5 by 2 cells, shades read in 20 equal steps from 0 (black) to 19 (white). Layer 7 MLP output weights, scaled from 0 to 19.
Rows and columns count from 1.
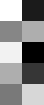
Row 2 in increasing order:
10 13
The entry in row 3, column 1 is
18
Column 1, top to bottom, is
19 10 18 13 9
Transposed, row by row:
19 10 18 13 9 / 2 13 0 4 16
